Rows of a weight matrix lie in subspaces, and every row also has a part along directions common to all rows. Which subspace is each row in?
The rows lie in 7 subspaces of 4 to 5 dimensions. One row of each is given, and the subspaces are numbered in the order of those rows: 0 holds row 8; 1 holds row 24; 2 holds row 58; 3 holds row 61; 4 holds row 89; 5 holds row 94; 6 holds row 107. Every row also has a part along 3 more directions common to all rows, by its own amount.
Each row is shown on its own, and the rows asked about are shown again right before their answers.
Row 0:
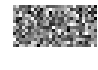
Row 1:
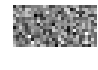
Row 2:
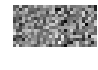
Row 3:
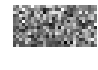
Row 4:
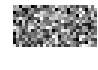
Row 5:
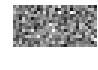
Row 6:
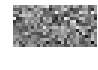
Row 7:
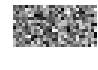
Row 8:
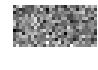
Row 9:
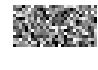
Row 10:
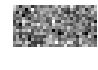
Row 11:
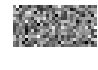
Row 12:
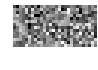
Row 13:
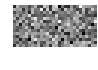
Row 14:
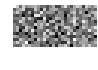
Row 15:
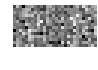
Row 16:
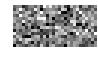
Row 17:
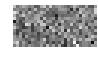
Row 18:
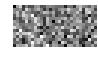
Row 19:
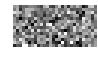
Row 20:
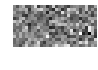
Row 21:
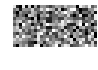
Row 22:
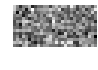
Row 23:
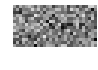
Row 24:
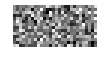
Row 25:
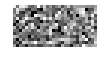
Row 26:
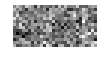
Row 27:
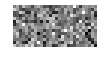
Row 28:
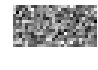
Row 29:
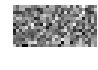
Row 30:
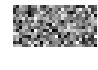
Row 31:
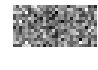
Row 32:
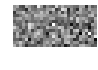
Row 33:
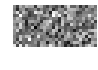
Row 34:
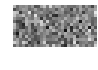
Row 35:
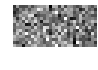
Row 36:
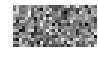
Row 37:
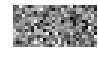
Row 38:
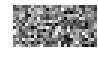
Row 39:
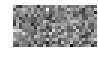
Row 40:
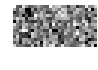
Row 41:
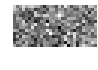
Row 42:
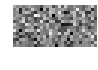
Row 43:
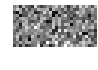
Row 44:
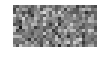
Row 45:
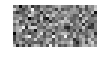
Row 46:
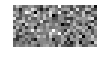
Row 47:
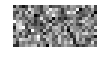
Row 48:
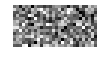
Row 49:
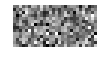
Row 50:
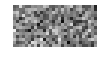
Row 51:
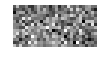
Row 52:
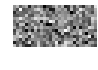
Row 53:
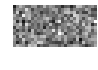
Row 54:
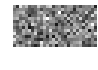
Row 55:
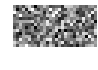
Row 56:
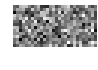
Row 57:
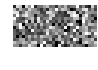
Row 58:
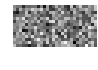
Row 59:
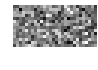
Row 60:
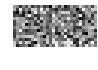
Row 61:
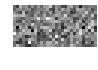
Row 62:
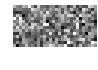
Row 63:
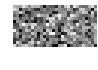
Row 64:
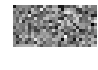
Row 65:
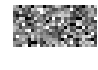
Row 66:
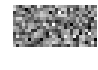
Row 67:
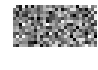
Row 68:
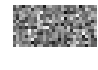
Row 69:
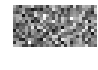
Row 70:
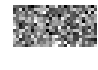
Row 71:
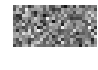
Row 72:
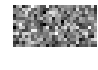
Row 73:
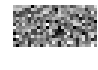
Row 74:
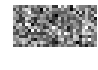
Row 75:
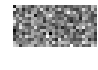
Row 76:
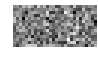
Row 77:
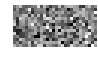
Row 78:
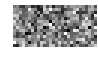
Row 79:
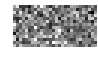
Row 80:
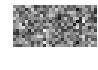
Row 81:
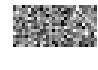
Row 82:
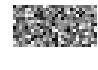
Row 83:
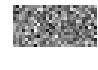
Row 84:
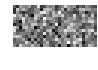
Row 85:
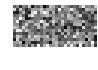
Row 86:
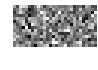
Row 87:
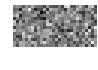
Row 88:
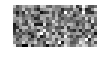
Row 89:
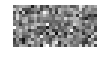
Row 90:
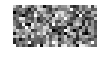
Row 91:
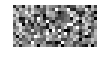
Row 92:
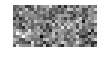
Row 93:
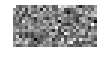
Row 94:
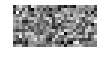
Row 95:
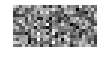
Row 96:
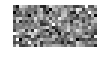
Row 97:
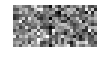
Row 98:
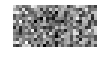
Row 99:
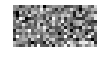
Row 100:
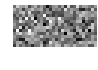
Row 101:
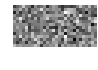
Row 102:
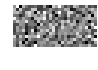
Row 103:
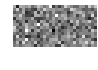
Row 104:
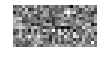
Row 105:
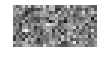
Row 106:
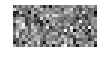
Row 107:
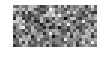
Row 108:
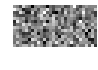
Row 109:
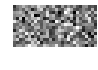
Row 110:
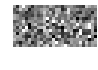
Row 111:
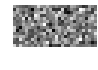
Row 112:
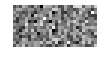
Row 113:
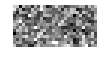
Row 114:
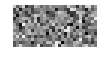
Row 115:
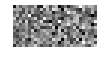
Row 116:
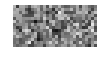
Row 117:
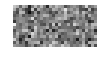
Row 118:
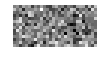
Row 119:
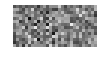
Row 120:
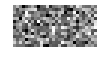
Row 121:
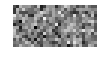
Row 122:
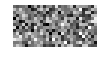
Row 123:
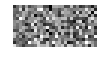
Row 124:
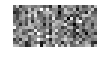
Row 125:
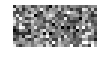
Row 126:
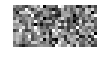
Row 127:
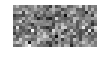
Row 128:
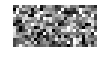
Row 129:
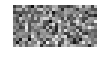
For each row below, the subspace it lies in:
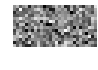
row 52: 2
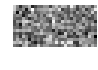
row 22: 5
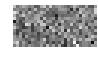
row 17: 6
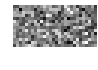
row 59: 2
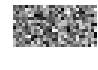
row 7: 0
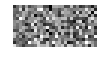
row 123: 0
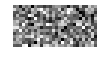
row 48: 4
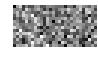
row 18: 4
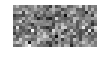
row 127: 3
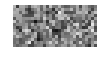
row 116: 3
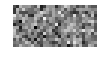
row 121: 1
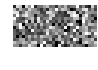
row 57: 0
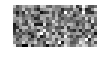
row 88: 4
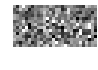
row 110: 3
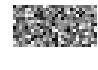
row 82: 0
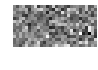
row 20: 3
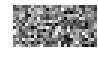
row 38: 4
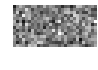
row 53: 5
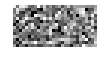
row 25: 4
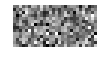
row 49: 4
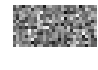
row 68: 4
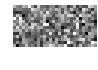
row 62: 2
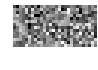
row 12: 3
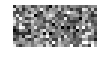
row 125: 0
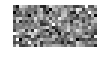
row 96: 1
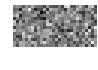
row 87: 6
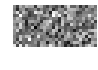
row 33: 5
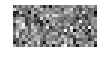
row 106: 6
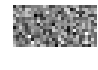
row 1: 0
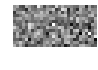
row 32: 3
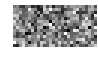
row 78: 6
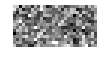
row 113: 1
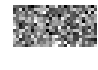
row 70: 6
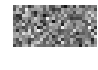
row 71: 4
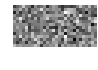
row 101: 5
